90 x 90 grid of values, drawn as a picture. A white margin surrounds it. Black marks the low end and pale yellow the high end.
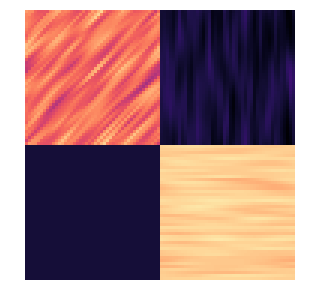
It is made of 2 by 2 panels. Panel 1,1: high, slanting up to the right. Panel 1,2: very low, streaked downward, faint in contrast. Panel 2,1: very low, flat. Panel 2,2: very high, streaked across, faint in contrast.
